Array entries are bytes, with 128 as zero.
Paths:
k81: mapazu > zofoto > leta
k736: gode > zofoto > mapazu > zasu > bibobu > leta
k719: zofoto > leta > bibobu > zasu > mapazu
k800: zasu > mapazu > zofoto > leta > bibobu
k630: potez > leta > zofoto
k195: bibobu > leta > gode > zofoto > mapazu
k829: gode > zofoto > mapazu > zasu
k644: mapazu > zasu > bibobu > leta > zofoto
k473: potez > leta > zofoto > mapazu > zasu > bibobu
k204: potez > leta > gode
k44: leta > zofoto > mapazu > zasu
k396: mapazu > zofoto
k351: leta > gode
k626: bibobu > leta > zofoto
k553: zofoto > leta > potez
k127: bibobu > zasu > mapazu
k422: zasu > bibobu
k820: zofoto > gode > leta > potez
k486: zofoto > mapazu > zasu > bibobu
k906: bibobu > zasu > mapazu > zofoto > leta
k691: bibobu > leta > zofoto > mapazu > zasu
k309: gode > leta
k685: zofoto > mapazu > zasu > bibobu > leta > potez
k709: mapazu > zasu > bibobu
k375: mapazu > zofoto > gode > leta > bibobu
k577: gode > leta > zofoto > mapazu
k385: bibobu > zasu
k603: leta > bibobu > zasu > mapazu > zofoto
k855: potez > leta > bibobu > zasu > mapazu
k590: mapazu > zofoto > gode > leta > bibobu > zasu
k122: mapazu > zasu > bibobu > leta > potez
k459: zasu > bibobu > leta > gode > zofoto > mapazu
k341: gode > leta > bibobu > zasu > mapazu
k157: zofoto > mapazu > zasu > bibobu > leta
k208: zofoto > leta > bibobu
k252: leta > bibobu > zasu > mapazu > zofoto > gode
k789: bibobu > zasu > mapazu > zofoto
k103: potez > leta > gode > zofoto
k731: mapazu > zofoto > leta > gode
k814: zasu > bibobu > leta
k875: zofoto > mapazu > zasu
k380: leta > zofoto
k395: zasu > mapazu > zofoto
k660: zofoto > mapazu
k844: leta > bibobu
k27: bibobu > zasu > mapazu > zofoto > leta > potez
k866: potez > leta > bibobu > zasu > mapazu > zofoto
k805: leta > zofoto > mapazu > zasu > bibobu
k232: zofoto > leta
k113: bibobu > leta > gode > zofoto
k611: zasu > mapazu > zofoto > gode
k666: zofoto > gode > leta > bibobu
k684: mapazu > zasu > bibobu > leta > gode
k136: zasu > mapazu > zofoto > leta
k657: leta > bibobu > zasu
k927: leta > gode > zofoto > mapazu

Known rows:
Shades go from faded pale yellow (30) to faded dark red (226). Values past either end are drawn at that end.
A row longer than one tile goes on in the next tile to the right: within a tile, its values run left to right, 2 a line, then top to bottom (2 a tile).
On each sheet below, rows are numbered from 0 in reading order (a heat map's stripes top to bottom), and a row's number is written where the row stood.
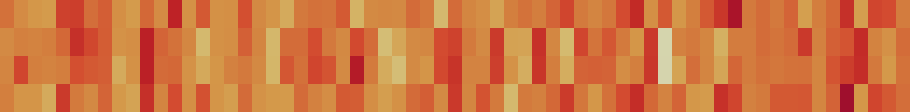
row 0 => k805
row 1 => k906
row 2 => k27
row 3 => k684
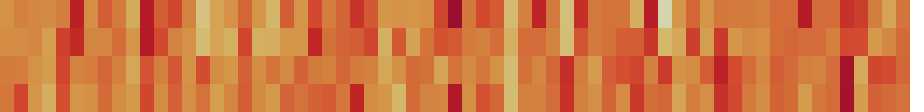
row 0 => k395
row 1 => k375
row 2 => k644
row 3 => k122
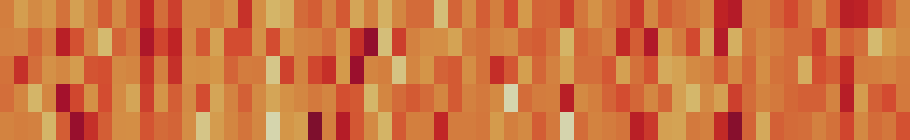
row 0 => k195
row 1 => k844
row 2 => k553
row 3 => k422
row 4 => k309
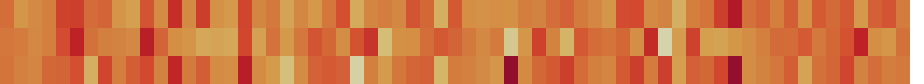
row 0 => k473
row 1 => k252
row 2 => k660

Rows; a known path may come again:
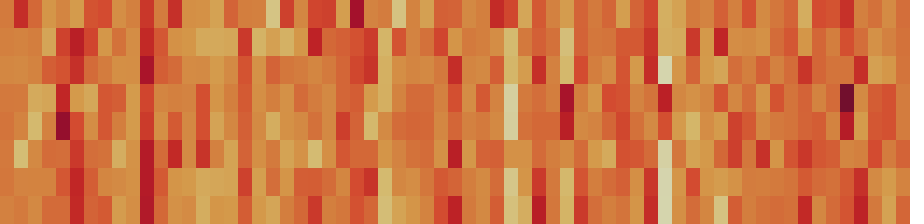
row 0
k553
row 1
k666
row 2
k866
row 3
k814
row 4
k422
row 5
k204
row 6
k252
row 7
k789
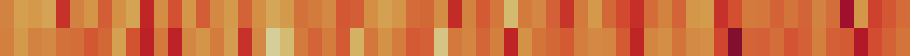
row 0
k684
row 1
k927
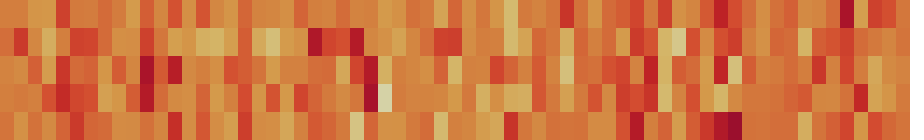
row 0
k644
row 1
k820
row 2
k208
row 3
k657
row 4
k44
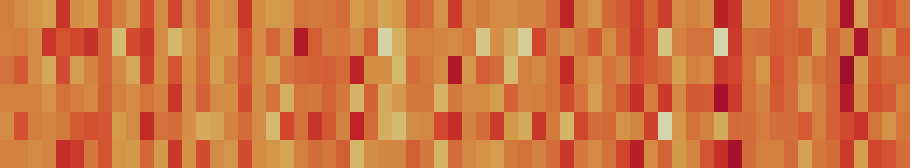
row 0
k157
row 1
k385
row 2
k122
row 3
k691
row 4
k27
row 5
k805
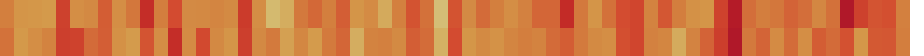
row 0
k459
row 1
k473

